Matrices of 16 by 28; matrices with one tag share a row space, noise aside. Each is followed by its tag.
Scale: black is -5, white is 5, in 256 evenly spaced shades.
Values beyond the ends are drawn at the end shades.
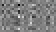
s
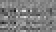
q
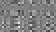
s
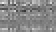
q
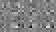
s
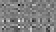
s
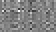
s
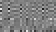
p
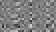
s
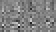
s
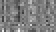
s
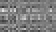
q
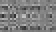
q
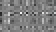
p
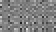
p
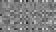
p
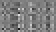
s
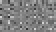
p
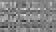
q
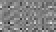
p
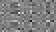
s
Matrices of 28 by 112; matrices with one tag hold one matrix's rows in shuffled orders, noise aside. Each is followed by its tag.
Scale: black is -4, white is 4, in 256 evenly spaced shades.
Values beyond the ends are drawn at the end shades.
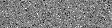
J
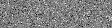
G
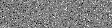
G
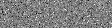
G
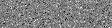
J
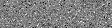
J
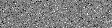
G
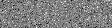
G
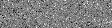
G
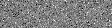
G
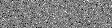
G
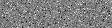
J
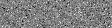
J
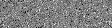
G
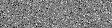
G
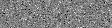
J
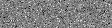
J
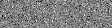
G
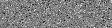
J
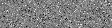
J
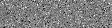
J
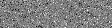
G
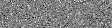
J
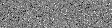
G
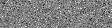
J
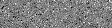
G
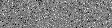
G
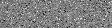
J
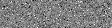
J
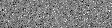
G
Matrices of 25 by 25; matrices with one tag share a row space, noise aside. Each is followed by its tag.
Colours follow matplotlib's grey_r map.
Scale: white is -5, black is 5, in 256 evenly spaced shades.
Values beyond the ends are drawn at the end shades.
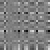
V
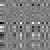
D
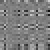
V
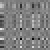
D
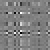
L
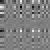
D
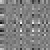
D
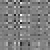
L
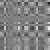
V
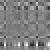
V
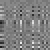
D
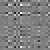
L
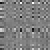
D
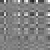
V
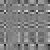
V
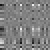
D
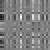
D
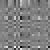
L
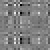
L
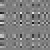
D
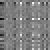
D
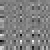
D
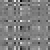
L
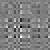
L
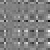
V
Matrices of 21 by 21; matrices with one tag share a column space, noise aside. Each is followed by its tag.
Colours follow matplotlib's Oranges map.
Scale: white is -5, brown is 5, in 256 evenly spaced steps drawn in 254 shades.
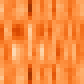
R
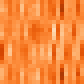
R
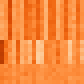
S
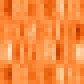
R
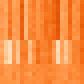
S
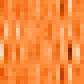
R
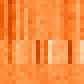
S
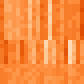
S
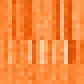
S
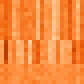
S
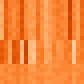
S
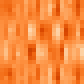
R
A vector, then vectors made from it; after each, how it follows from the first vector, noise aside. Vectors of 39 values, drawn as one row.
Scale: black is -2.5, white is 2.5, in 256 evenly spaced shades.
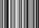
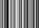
copied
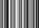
copied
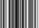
negated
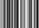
wrapped around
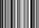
reversed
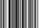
negated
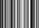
reversed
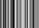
wrapped around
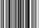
wrapped around
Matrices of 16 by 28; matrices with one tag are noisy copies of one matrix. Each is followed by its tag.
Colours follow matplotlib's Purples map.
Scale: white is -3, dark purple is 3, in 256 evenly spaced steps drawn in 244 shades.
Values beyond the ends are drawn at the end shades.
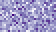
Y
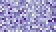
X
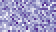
Y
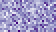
Y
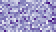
X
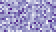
X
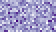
X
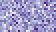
Y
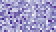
X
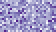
X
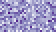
X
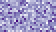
X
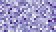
X
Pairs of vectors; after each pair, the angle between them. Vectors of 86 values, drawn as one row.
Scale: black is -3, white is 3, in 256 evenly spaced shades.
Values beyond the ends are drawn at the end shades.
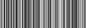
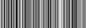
nearly parallel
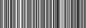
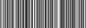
partly opposed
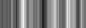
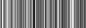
orthogonal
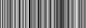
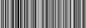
partly opposed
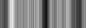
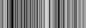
partly opposed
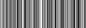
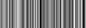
partly opposed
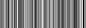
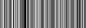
partly opposed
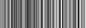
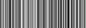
partly opposed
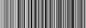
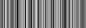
orthogonal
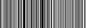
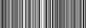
nearly opposite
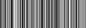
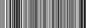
partly opposed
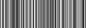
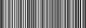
orthogonal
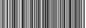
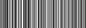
orthogonal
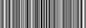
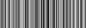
partly aligned
